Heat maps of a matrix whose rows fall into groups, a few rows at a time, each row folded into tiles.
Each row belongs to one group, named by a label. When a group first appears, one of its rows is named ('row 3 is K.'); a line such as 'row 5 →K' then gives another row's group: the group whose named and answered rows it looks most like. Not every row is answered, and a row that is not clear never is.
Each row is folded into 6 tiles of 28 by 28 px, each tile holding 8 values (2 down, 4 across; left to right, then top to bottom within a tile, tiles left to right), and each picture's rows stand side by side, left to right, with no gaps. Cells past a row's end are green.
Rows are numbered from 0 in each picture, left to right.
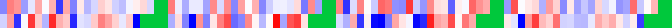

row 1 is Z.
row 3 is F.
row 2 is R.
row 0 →F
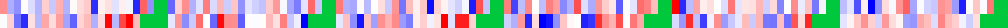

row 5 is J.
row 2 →Z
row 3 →R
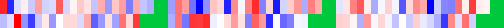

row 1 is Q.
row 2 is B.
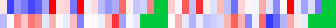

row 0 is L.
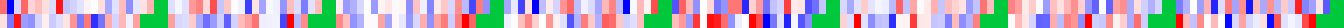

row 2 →Z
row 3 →J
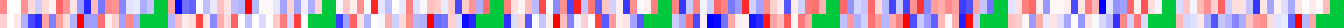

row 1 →L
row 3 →Z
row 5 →L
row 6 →B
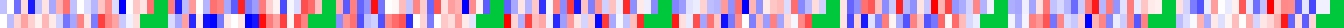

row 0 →J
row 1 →R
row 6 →Q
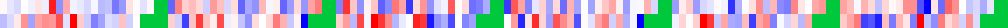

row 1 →F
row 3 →F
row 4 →Q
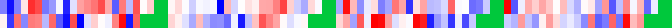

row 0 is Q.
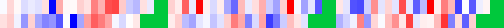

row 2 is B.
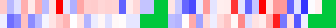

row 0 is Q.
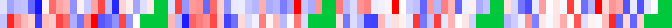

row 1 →F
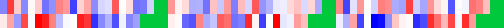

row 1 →Z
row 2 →R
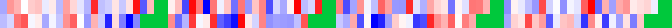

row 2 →R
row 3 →Q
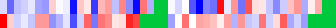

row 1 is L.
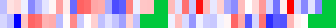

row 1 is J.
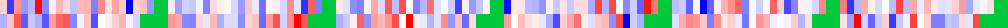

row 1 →Z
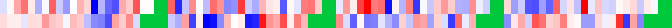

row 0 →B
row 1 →R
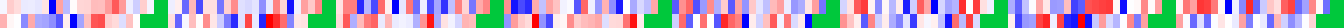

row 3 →L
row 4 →F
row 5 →B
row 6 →Q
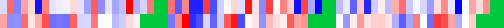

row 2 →J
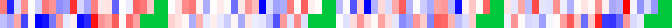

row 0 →R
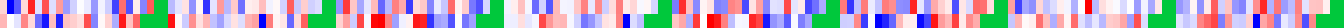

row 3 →L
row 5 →R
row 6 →L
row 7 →Q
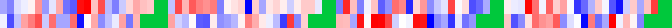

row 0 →Q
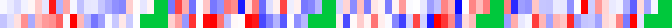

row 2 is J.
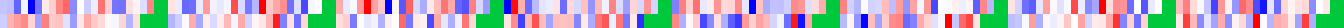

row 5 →Z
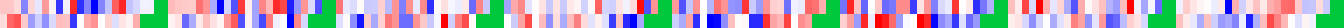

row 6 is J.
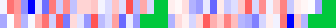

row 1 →L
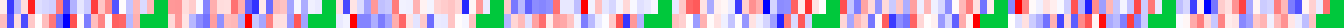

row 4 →B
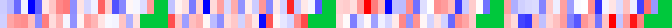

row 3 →Z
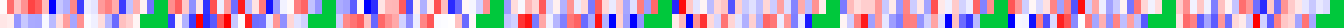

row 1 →Z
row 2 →J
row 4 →F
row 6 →Z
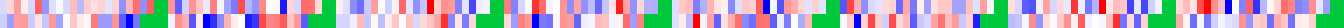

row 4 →Q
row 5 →F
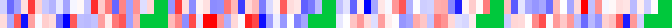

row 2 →J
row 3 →L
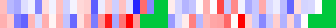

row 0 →Z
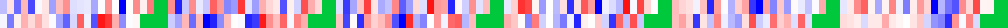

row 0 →J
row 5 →B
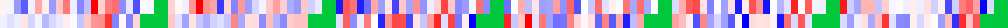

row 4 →B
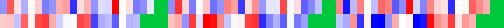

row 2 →R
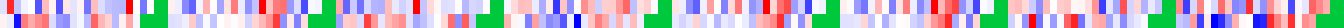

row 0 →F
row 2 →L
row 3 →B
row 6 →Q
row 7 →R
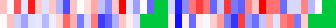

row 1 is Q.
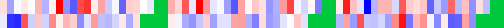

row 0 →Q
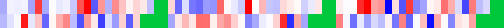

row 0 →Q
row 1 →L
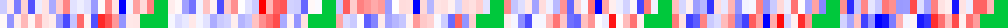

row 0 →J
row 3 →Z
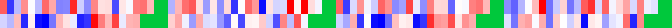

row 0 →R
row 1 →B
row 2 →R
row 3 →Q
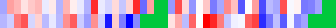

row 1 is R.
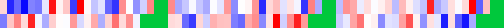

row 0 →L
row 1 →Z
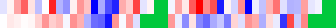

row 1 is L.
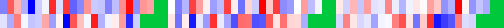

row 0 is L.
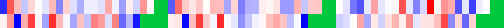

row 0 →F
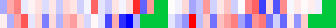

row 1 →Q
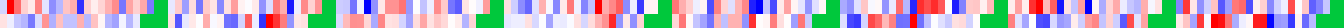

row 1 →J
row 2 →J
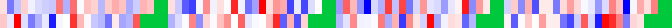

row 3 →J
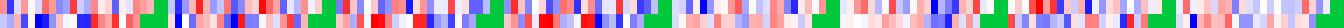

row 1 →Q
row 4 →J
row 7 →F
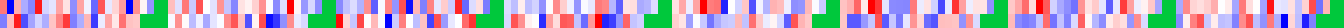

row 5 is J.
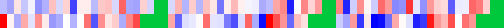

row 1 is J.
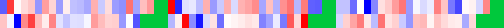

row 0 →F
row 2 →J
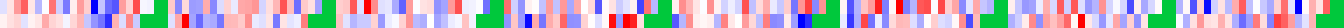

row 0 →B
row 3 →Z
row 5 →Q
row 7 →J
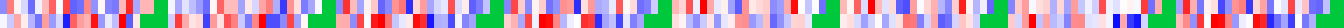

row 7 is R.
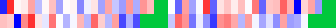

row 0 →F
